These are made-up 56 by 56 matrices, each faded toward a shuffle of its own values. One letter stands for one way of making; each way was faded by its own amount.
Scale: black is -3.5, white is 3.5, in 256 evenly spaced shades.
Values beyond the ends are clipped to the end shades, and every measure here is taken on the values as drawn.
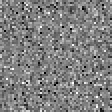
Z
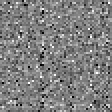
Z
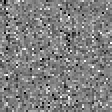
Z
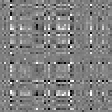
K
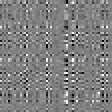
K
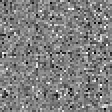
Z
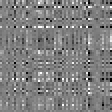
K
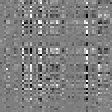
K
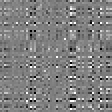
K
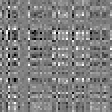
K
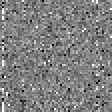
Z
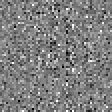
Z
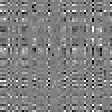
K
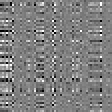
K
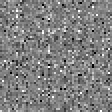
Z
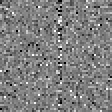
Z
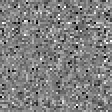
Z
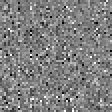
Z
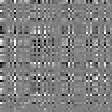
K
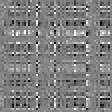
K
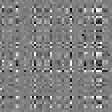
K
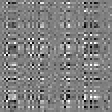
K
